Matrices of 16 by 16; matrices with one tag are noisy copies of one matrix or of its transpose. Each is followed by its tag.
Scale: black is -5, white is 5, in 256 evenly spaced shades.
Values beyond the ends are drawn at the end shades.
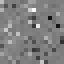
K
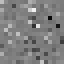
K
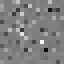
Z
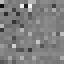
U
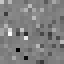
K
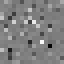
Z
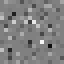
Z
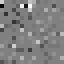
U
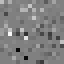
K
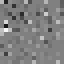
U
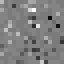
K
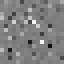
Z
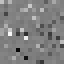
K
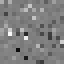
K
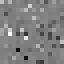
K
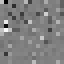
U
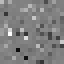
K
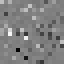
K
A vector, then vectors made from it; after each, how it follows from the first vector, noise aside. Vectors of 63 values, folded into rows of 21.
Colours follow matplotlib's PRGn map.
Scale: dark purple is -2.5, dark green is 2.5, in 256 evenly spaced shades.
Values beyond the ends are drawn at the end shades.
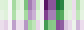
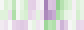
shrunk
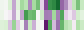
sign-scrambled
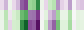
reversed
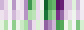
negated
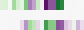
partly zeroed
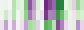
copied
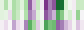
copied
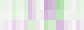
shrunk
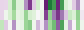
sign-scrambled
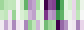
copied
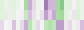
shrunk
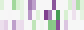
partly zeroed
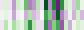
sign-scrambled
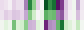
negated
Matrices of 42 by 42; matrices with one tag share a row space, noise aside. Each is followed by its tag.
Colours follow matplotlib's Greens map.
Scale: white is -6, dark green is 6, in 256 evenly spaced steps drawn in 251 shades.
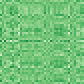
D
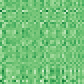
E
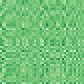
E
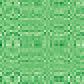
D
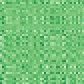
E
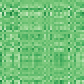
D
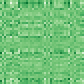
D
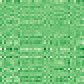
D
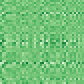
E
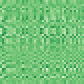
E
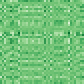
D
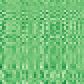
E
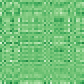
D
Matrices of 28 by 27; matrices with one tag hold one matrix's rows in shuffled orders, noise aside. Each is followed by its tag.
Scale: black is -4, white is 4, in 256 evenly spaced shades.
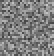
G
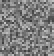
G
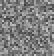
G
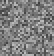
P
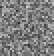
G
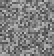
P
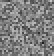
P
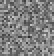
G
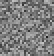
P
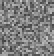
G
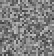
P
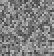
G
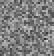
G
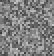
P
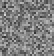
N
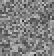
P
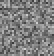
G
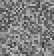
P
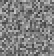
N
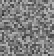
G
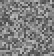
P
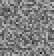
G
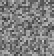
G
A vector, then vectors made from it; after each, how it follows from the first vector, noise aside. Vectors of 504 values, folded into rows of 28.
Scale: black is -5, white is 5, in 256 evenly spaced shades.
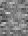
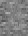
shrunk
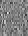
sign-scrambled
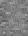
shrunk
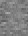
shrunk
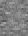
shrunk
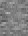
shrunk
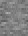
shrunk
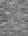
shrunk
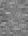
shrunk
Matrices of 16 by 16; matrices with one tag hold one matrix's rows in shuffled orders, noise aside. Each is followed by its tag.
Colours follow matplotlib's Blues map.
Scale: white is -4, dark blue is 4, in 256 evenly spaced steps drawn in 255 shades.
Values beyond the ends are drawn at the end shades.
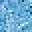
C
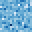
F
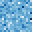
C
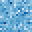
F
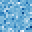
C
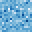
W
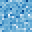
W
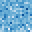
W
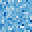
C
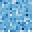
W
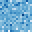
W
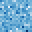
W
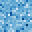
W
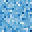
C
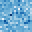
F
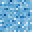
F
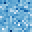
F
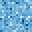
W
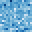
F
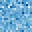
W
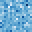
W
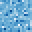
F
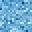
W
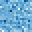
F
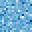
C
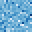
C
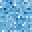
F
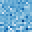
W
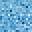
W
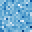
C
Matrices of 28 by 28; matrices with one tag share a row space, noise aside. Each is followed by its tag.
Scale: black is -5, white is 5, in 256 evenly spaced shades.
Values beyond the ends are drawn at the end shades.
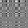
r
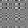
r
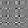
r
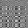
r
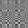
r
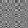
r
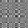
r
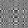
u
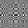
u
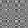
r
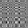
r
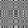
u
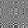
u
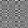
r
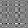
r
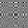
u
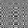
u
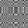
u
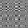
r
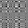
r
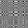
u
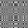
u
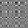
r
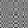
u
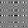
u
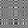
u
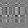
r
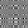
u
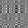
r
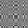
u
